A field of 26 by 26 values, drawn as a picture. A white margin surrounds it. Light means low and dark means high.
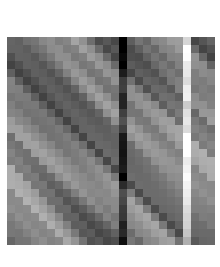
Ninth with the lowest average: middle right. Odd lines: columns 15 and 23. Histogram: heavy tails on both sides.
